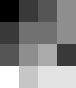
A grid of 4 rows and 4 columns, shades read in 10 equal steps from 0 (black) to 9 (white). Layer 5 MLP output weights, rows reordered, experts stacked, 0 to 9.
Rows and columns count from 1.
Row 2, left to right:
2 4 4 5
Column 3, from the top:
3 4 6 8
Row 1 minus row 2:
-2 -2 -1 0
